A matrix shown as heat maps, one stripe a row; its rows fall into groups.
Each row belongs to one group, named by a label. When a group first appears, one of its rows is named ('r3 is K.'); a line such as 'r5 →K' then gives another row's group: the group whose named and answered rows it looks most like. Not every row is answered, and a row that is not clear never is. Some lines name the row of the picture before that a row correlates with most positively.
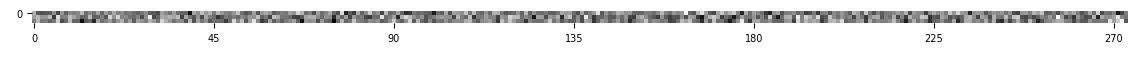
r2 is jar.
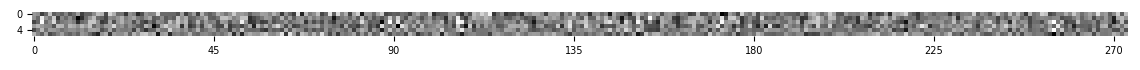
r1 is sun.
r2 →sun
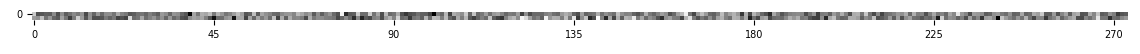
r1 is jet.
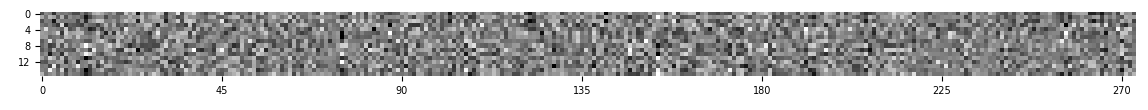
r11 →sun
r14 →sun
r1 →sun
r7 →sun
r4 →jar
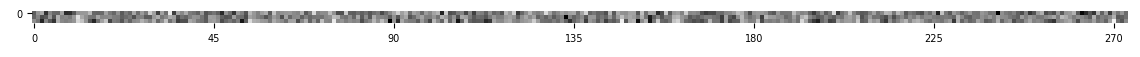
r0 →jet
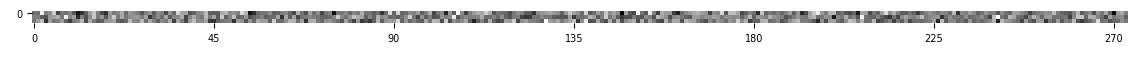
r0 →sun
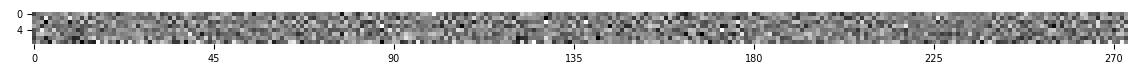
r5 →jar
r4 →sun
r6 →jet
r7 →jar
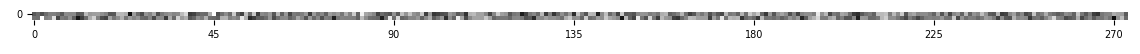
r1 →sun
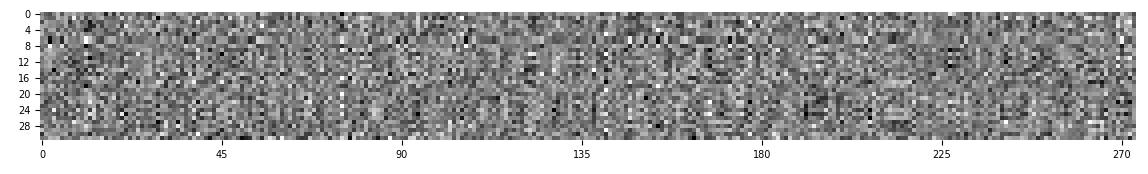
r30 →jar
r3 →jar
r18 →sun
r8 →sun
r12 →jet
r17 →jet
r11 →jar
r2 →jar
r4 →sun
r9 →jar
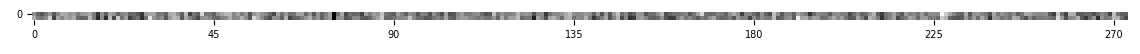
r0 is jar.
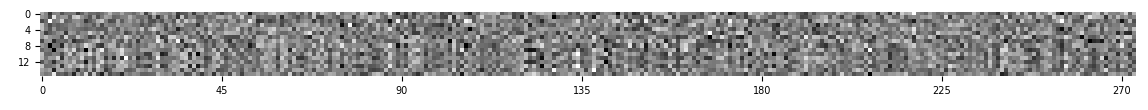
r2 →sun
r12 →jet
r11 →jar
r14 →jet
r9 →jet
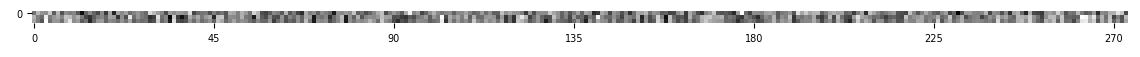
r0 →jar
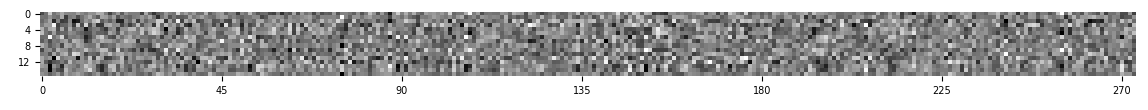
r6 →sun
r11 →jet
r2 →jet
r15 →jar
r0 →sun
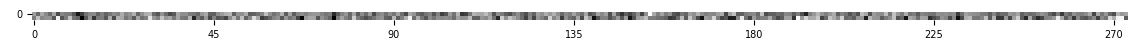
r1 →jar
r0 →sun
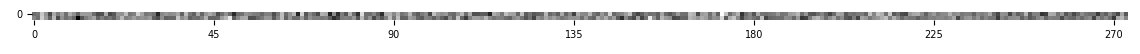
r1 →sun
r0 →sun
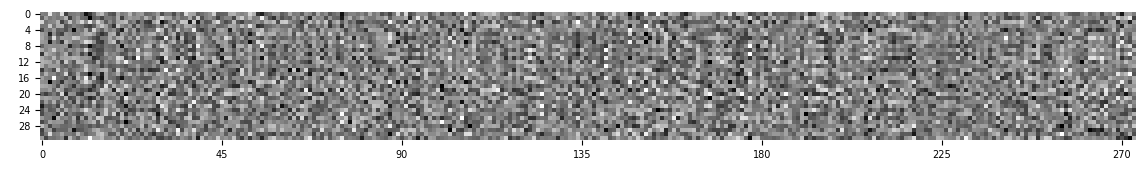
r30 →sun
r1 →jar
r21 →jar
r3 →sun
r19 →sun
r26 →jet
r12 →jar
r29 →jet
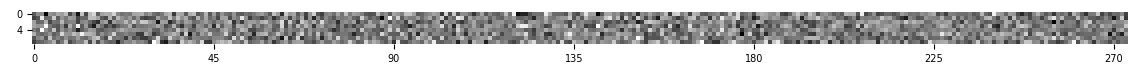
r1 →sun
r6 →sun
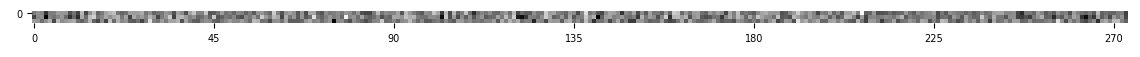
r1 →jet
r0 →jet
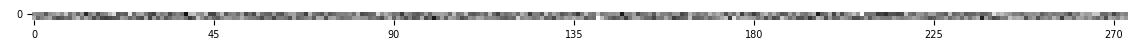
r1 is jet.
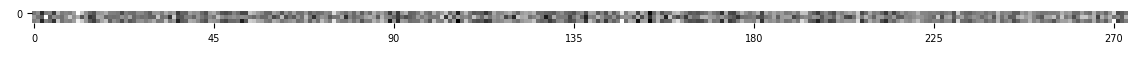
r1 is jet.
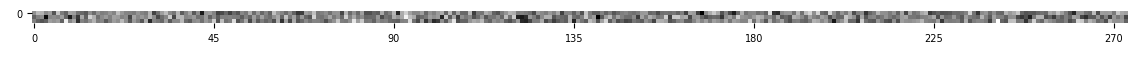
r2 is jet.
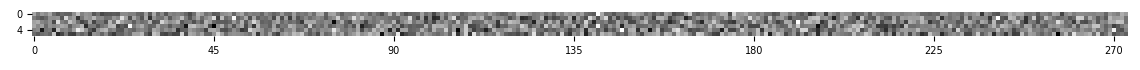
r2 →jar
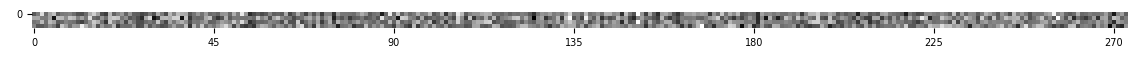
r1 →jar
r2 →sun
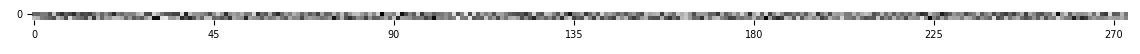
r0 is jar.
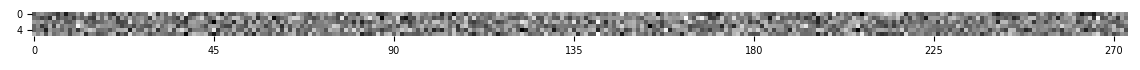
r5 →jet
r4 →jet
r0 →jet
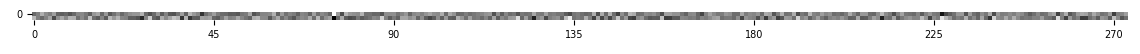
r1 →jar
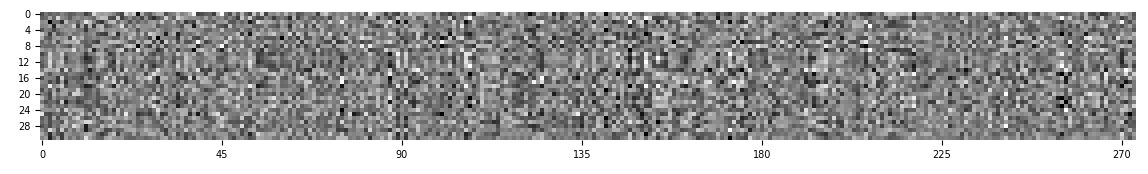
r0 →jet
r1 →sun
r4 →jet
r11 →sun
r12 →sun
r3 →jet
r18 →sun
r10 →sun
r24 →jar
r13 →sun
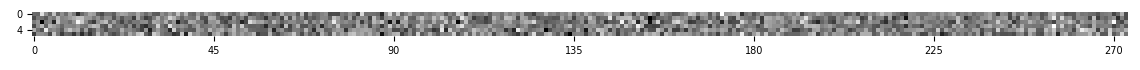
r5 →jar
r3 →sun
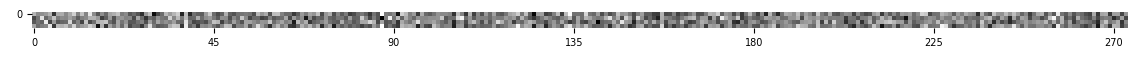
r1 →sun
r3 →jar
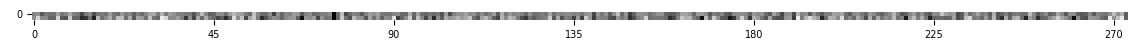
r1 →jar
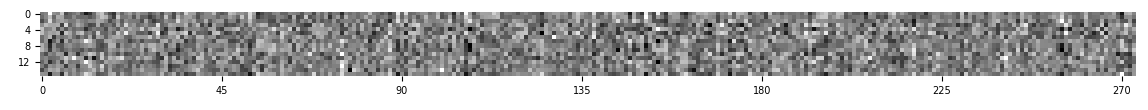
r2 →sun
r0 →sun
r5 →jar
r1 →sun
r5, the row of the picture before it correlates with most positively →1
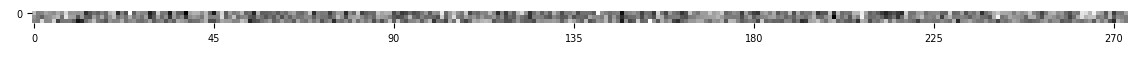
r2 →sun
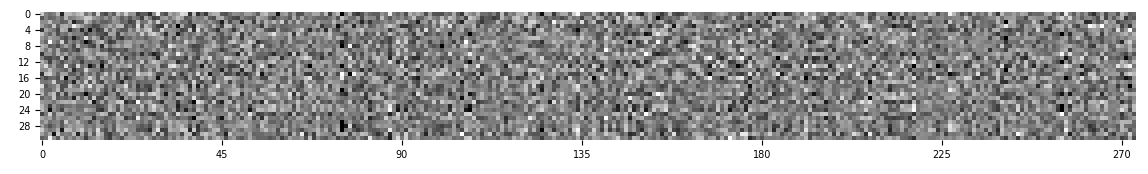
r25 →sun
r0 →jar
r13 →jar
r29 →jar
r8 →jar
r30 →jet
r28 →jar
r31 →sun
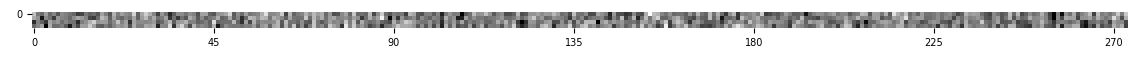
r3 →jet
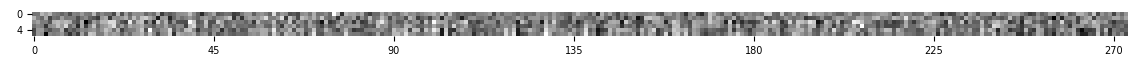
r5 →jet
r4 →jet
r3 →jet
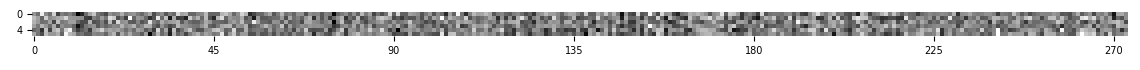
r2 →jar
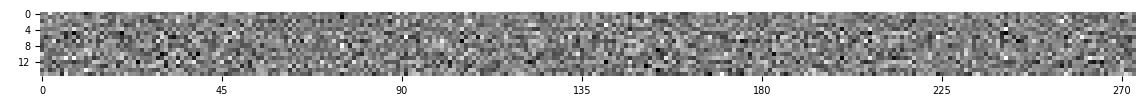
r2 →sun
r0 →sun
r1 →jar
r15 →jar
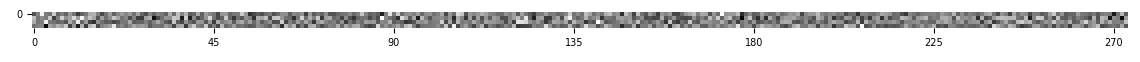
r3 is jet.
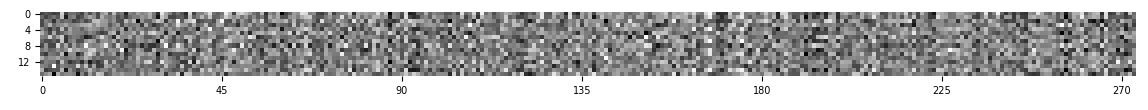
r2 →jet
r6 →sun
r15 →jet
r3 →sun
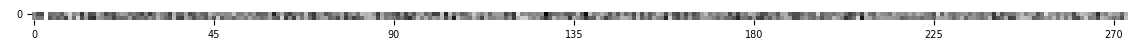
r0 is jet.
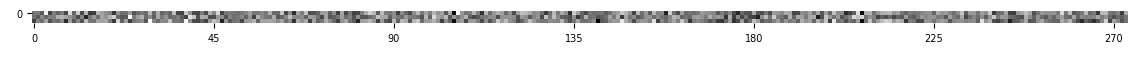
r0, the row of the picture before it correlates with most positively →1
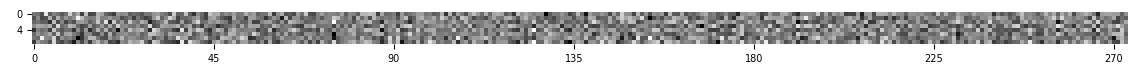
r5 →jar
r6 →sun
